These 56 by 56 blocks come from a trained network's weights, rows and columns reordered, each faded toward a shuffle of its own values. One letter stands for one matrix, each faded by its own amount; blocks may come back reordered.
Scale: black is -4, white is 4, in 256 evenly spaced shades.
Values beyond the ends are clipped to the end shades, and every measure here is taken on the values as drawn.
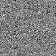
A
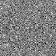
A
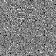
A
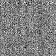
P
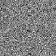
A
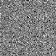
A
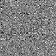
A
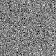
A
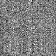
P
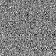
A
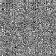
P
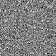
A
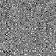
A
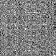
P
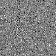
A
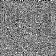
P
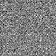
A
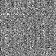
P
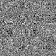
A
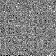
P
